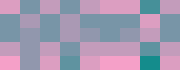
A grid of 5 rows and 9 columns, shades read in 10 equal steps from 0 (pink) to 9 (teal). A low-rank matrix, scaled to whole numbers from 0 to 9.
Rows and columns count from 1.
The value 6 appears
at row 4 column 8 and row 5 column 4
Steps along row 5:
up down up down down same up down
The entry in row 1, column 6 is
1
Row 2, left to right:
5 3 5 3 5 5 5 1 5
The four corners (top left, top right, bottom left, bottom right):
1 2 0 1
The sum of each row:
26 37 37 27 22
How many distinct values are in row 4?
4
